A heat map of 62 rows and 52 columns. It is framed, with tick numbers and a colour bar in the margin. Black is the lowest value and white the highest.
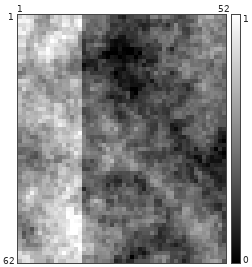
Ninth with the lowest average: top middle. Ninth with the highest average: bottom left. Stripes: none. Seam: vertical, 30% of the way across, the left part higher.
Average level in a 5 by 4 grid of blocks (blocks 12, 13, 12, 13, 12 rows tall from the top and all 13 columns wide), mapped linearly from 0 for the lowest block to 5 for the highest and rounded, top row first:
5102
4102
3310
4211
4312
